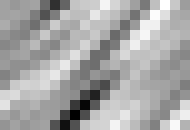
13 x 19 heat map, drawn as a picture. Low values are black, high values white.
Ninth with the highest average: top right. Roughest part: bottom middle. Mirror symmetry: none. Grain: diagonal, up to the right.
